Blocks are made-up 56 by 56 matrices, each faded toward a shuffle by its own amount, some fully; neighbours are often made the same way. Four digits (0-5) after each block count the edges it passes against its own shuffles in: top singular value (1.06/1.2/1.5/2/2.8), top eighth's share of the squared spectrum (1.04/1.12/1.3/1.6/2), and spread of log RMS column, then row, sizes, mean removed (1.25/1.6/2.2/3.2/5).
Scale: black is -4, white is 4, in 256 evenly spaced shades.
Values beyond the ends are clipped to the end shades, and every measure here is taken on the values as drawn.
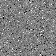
0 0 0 0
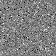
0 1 0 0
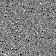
0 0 0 0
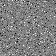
0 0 0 0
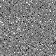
3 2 1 0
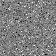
1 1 0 0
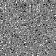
3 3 1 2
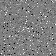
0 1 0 0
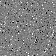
0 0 0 0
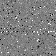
2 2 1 1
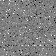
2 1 0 0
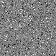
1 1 0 0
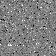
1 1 0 0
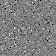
2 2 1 0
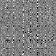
4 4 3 1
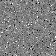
2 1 0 0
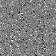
2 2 1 0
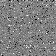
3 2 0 1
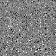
3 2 1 1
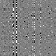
4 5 2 0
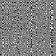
4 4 3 2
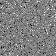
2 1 0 0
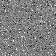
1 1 0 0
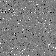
1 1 0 1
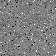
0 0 0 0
